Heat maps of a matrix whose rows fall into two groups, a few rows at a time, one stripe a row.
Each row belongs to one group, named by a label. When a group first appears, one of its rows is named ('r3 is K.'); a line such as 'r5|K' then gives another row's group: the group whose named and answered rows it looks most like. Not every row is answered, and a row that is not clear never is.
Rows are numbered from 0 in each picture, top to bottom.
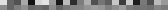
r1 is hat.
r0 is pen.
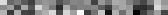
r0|pen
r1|pen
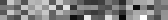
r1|pen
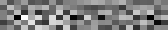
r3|pen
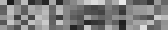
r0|hat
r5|pen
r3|pen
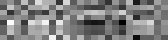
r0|pen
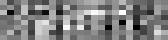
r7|pen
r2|hat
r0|hat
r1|pen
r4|pen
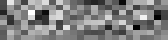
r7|pen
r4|hat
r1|pen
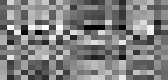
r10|pen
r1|pen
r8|hat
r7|pen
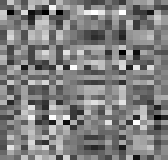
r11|pen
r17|hat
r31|pen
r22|pen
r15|hat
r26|pen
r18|hat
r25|pen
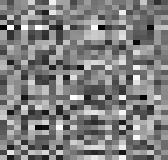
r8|pen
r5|pen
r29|hat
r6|hat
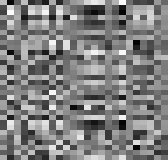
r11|pen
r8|pen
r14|hat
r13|hat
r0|hat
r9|pen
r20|hat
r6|hat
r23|hat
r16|hat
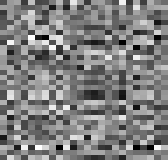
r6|pen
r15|pen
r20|hat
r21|pen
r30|hat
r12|hat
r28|pen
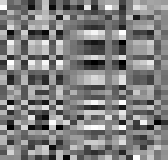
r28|hat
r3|pen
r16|hat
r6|hat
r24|pen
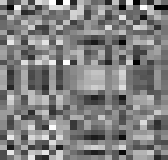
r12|pen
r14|hat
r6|hat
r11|pen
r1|pen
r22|pen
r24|pen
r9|pen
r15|hat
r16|hat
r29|hat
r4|pen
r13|hat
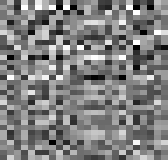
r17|hat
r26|hat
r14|pen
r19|hat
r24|pen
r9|pen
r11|hat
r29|pen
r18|pen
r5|pen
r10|pen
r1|pen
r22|hat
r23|pen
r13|pen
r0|pen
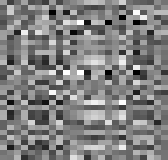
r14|pen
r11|hat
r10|pen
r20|hat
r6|pen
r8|pen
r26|hat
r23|hat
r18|pen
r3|pen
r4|pen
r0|hat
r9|hat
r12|hat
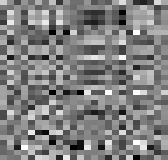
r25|pen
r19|hat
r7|hat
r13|pen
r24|pen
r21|pen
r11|hat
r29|pen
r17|hat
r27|pen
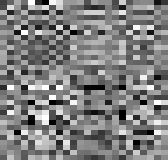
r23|pen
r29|pen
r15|pen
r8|hat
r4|hat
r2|hat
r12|hat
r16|pen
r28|pen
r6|pen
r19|pen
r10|hat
